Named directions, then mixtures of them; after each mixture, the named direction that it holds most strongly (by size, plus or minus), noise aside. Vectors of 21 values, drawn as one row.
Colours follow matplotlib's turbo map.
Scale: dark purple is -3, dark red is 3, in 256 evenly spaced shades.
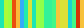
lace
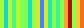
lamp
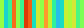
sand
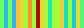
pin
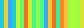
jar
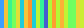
jar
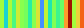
lamp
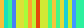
pin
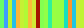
pin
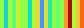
lamp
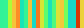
lace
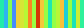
pin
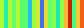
lamp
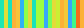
lace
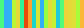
sand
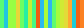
lamp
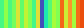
lamp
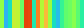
sand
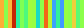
jar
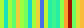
lamp
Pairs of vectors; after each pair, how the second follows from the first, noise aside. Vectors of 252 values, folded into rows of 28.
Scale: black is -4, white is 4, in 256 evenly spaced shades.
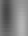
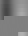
partly zeroed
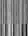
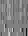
partly zeroed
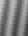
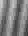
copied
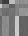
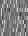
shuffled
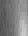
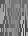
sign-scrambled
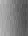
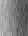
copied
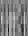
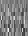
sign-scrambled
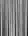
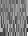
sign-scrambled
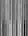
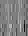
partly zeroed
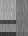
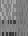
partly zeroed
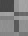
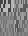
sign-scrambled
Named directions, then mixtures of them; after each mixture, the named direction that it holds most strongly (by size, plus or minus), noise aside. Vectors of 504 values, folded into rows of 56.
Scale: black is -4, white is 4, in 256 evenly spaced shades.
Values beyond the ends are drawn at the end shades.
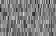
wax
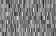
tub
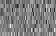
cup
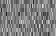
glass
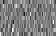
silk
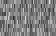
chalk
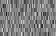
glass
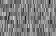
chalk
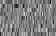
silk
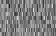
tub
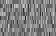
chalk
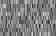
glass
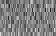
cup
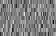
silk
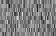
tub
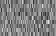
glass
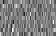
silk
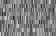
chalk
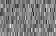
cup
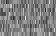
chalk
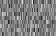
tub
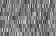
glass
